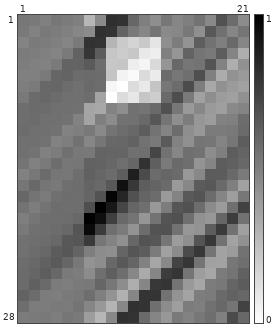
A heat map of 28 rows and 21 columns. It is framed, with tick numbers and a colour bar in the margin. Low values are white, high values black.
An odd patch, lower than its surroundings, sits in the top middle. The ninth with the lowest average is the top middle. The centre is the ninth with the highest average. A vertical seam about 30% of the way across splits the table, and the left part is calmer. The grain runs diagonally up to the right.
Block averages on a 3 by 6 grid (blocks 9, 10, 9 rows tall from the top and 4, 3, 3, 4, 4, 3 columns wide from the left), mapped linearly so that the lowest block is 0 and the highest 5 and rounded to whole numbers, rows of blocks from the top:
3 3 1 0 3 2
3 4 5 4 3 3
4 4 3 4 3 3
